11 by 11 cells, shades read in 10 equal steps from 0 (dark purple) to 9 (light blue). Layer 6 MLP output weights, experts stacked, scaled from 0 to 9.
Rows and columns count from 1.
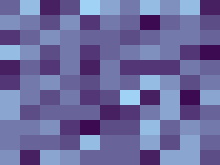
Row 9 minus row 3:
3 1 0 -3 -4 -1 0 4 -1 1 1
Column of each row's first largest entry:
5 1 3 1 4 8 7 1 8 5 3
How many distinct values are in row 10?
5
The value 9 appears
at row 1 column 5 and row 7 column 7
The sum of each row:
60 43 46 46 33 51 49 43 47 53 50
